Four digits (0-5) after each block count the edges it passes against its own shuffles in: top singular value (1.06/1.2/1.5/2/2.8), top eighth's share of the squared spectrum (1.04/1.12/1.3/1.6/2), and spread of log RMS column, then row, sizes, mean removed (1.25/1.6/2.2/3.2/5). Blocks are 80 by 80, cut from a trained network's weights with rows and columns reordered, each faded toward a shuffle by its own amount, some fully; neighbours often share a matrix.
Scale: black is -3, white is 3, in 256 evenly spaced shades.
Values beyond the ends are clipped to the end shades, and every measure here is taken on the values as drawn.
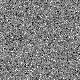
0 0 0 0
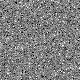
0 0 0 0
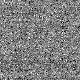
1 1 1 0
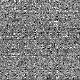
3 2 2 0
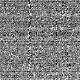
3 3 3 0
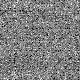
2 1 1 0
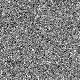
0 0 0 0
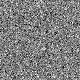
0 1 0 0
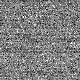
2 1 1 0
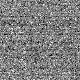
2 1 1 0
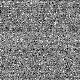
2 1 1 0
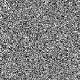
3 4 1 2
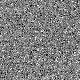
0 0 0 0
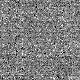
2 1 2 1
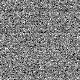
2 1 1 0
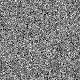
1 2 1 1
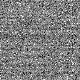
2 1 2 0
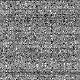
3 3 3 0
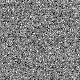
1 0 1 0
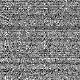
3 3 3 1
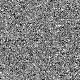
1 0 0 0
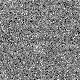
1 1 0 0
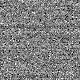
2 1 1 0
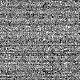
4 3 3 1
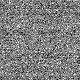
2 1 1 0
